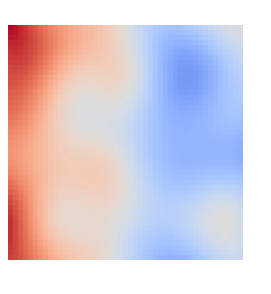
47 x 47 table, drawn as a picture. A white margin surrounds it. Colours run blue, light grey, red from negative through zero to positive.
The middle right is the smoothest part. The field is smooth, with broad soft blobs. The field climbs toward the left. There are no lone odd cells. The ninth with the highest average is the top left.
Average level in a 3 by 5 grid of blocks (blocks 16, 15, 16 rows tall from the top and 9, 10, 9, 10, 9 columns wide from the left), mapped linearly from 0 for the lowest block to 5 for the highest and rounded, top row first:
5 3 2 0 1 | 4 2 2 0 0 | 4 3 2 1 1
